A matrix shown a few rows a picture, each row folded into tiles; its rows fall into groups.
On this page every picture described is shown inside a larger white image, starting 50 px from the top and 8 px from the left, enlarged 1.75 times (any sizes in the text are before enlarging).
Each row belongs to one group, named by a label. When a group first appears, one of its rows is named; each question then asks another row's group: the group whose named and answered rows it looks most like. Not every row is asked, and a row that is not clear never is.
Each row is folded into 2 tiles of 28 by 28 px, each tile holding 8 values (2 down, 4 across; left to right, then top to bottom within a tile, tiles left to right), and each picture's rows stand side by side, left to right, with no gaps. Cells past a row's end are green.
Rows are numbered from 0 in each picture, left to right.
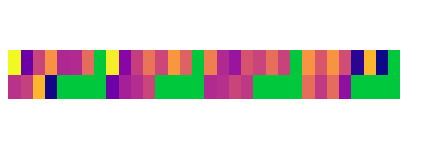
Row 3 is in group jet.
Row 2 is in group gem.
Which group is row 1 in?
gem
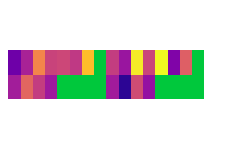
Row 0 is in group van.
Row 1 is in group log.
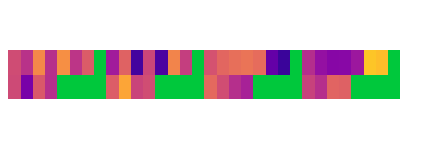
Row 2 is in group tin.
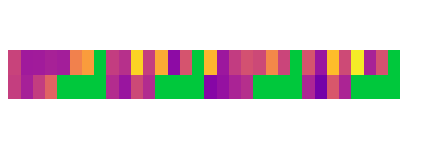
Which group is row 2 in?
gem
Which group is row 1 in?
log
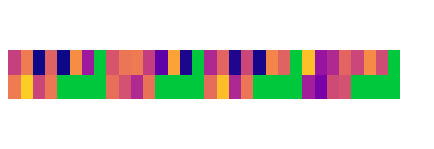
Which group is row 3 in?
gem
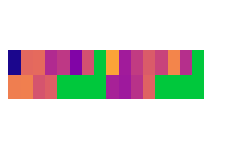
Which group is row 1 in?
gem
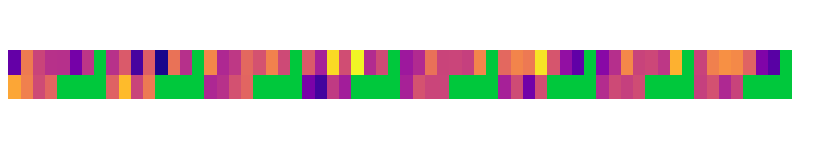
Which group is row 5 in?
tin
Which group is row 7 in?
tin
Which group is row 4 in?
van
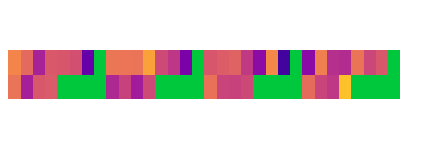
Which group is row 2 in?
jet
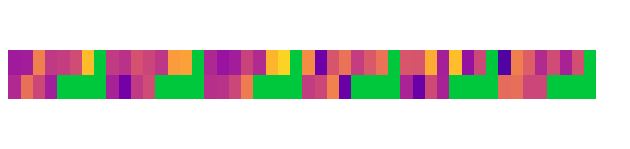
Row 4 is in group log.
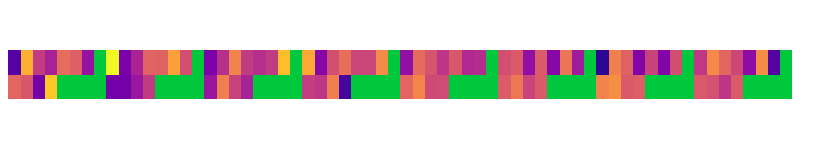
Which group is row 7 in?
jet
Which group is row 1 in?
gem
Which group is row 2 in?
van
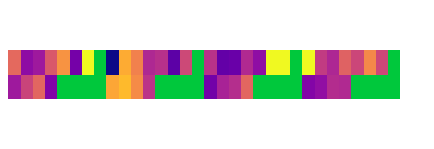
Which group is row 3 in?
gem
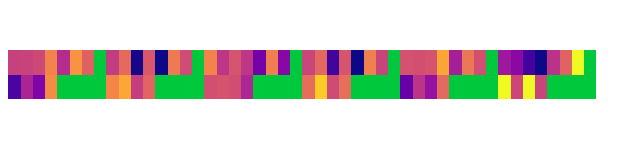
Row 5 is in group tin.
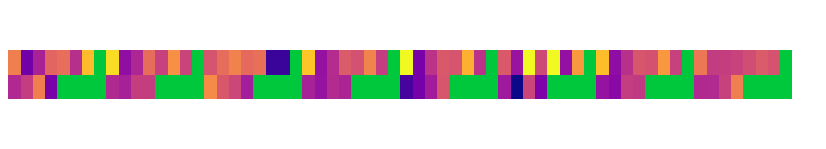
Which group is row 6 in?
gem
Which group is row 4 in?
gem
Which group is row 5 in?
log
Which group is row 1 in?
gem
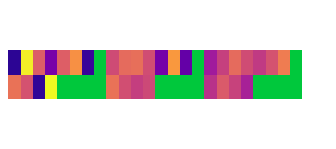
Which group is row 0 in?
jet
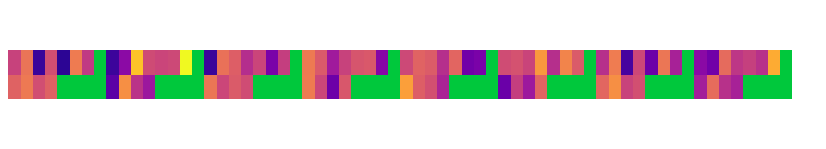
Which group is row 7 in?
van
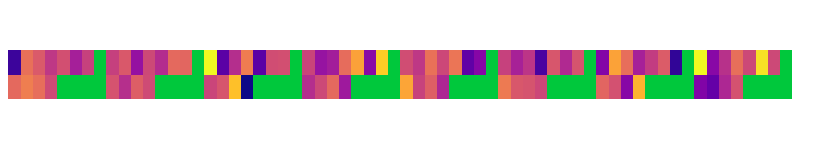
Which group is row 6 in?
jet
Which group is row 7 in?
gem
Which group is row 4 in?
tin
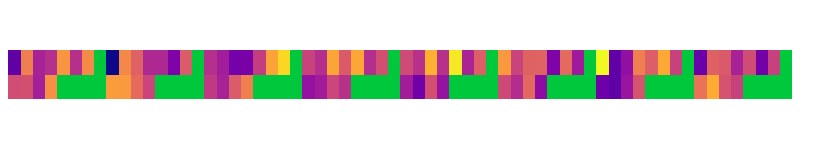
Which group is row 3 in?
log
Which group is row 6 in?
gem
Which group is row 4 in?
log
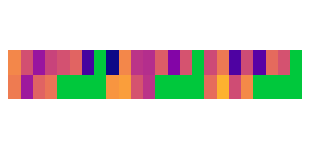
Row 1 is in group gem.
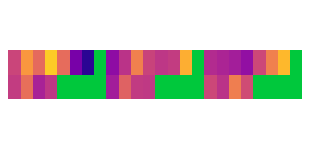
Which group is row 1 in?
van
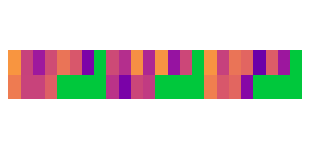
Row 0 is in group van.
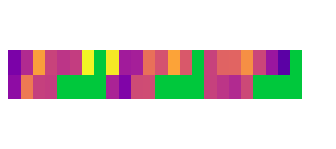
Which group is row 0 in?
van
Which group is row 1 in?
gem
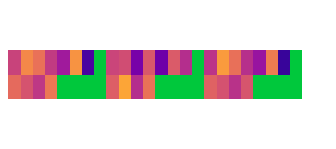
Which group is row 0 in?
jet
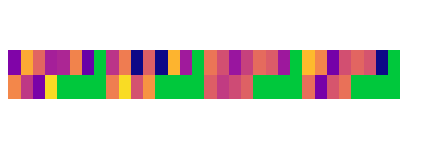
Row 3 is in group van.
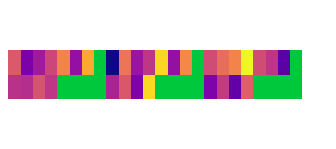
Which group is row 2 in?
tin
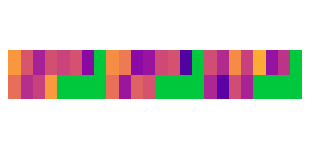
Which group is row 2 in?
log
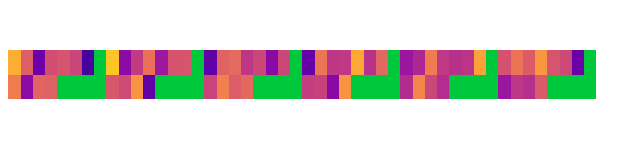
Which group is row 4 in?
van
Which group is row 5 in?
tin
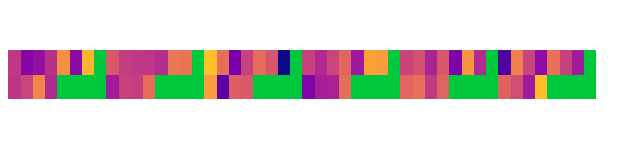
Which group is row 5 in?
jet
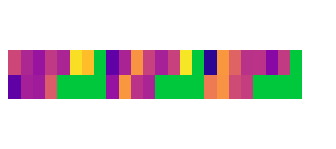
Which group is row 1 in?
van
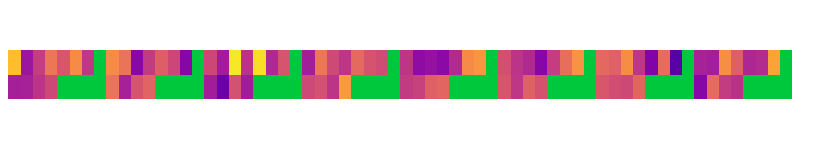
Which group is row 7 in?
van
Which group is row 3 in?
jet
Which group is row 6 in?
jet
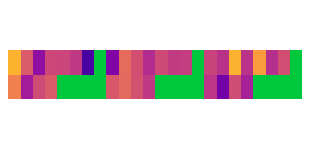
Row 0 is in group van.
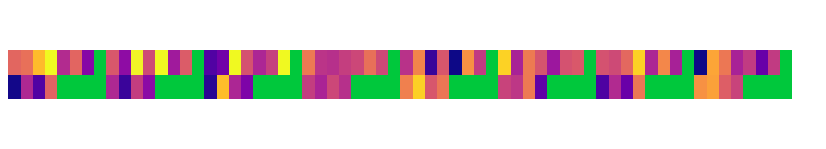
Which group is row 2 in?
van
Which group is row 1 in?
log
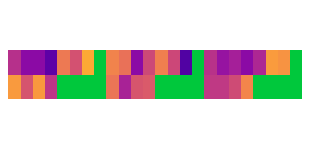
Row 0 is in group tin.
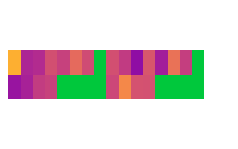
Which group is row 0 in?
gem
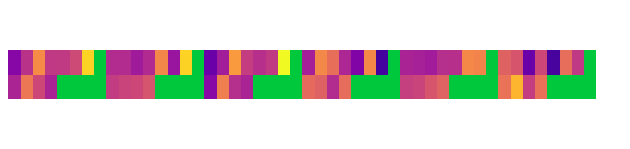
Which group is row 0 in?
van
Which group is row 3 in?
jet
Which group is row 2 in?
van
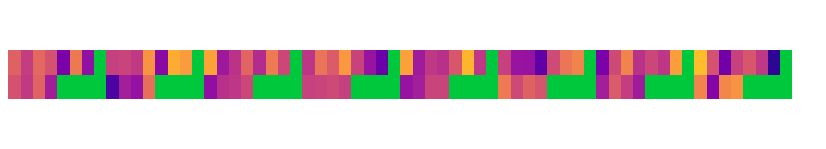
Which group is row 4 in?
gem
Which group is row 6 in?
van
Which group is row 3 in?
tin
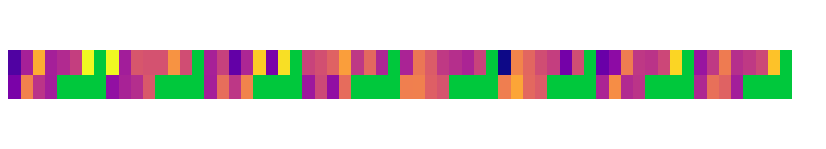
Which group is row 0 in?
van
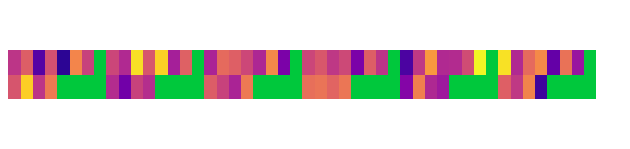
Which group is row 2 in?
jet
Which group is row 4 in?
van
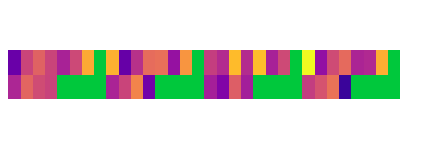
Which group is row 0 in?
van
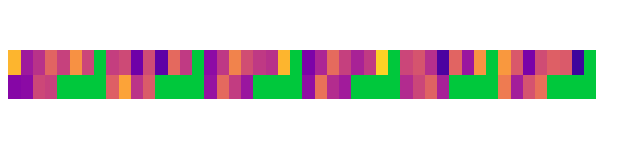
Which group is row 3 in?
van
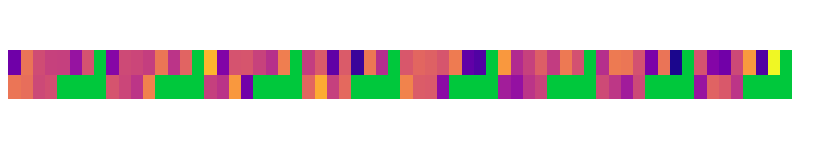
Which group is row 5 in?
gem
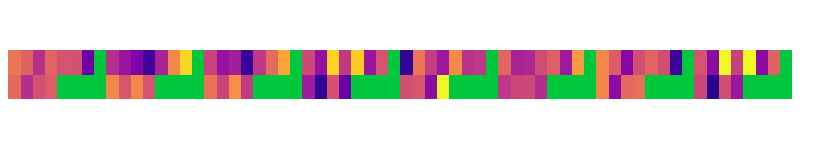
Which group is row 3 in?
log
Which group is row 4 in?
jet
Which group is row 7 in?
log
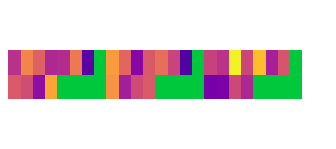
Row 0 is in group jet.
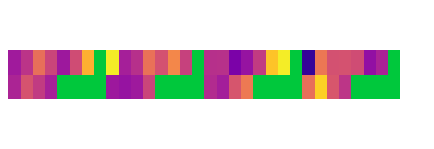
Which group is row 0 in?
van
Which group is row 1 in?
gem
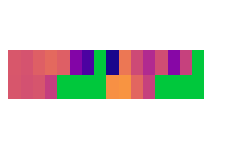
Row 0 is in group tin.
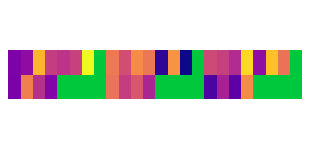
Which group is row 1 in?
jet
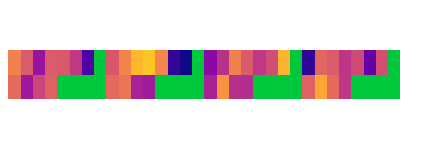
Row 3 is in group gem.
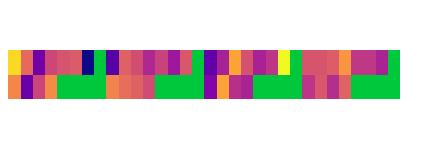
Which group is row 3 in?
tin
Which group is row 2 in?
van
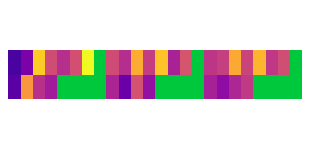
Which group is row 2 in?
log
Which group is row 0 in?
van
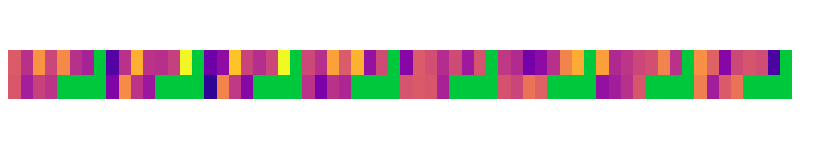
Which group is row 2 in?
van
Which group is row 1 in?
van
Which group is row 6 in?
gem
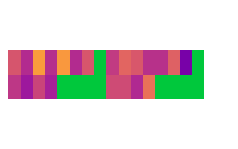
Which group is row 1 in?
jet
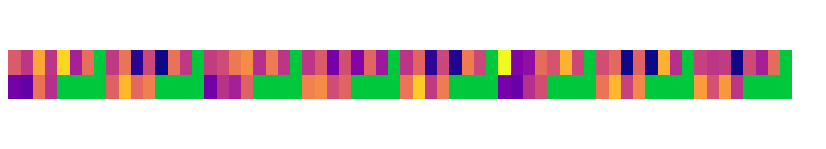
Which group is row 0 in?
log
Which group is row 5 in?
gem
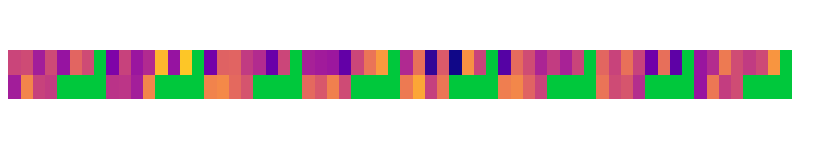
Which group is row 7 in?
van
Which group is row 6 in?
jet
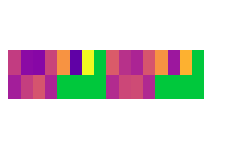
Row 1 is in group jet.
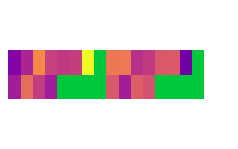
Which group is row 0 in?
van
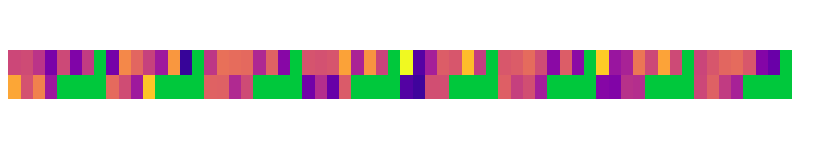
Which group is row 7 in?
tin
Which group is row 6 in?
gem
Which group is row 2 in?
jet
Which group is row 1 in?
jet
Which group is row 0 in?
tin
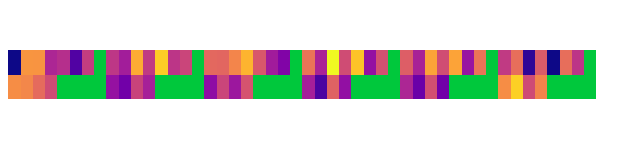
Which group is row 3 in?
log
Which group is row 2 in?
tin
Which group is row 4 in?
log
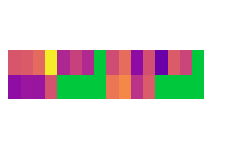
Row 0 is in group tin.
